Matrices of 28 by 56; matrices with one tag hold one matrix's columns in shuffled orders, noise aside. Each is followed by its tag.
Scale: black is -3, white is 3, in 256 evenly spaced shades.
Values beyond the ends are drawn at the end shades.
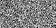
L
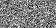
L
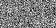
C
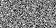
L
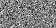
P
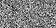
L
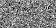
P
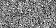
C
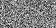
L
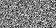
L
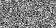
C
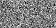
P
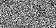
L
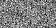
C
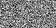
L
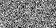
L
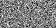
P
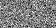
L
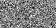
P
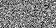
L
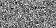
P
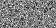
P
